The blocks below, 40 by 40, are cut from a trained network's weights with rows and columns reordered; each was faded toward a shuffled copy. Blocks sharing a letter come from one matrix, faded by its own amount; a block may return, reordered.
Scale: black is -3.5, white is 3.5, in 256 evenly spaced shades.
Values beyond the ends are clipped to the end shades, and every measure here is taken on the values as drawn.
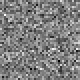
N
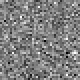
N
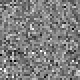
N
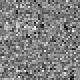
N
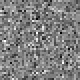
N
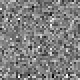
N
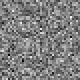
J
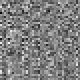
J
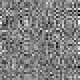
J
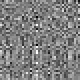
J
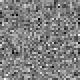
N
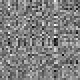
J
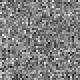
N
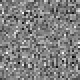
N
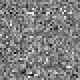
N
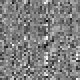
J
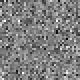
N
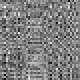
J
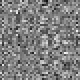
J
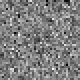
N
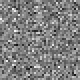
N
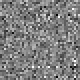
N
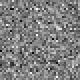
N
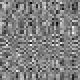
J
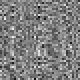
J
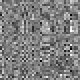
J
